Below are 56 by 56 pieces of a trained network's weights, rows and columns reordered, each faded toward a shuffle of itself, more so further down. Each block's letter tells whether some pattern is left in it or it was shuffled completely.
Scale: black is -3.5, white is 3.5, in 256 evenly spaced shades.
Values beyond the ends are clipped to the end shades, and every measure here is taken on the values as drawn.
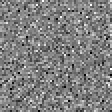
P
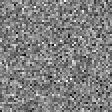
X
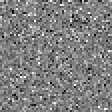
X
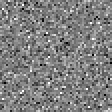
P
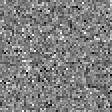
X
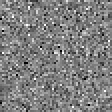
X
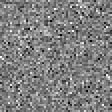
P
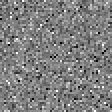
P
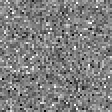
P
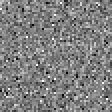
P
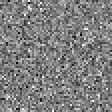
X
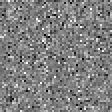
X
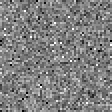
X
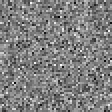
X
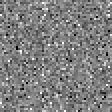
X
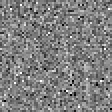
P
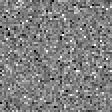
P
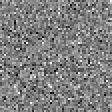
X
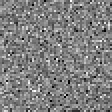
X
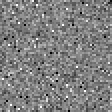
P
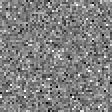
P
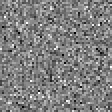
P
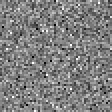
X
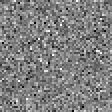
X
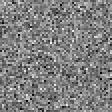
P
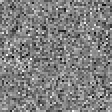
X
